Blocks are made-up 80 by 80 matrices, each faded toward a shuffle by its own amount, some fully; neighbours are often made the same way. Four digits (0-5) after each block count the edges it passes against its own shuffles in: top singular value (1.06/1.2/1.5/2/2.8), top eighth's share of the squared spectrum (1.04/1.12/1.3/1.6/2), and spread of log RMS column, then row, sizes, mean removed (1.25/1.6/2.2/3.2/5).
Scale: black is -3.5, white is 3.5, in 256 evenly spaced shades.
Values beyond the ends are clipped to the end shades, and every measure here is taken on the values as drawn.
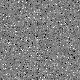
2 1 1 0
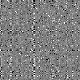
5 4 2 2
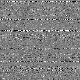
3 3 0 4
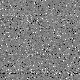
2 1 0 1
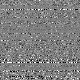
3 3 0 4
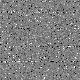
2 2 0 2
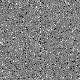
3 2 1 0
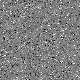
0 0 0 0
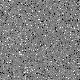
2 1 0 0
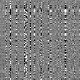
5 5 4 2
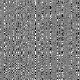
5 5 4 2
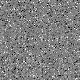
3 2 0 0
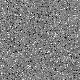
3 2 0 0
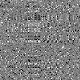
4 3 2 2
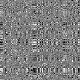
5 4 3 3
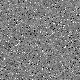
0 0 0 0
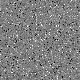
0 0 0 0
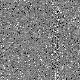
1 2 2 0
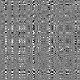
5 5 4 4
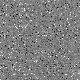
3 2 0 1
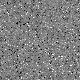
0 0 0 0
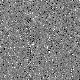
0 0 1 0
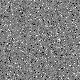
0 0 0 0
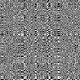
5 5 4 3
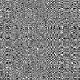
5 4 3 3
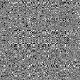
4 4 2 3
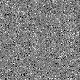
3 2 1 0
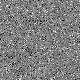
2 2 0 0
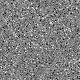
0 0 0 0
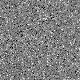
1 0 0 0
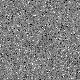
1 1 0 0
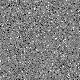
2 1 0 0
